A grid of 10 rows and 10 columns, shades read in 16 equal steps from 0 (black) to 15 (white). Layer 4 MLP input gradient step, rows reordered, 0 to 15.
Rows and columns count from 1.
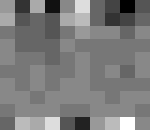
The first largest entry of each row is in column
6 6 6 1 1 3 1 1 2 9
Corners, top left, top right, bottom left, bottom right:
9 5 6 8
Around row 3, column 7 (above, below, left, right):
6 7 9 8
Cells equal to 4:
2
